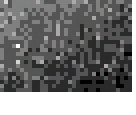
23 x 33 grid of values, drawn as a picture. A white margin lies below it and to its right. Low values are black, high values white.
The halves do not mirror each other. The top left is the ninth with the highest average. Fine speckle covers the field. On average the colour sits 30% of the way up the scale. Values rise toward the top left.
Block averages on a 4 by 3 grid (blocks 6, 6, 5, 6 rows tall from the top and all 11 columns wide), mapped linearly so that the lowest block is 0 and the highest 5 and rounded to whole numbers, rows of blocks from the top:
5 4 3 / 4 3 2 / 3 2 1 / 2 1 0
